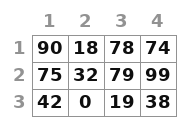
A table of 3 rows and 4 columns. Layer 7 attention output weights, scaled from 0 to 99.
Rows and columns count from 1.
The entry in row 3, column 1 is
42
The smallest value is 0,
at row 3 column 2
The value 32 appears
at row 2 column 2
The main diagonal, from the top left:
90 32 19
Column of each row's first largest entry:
1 4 1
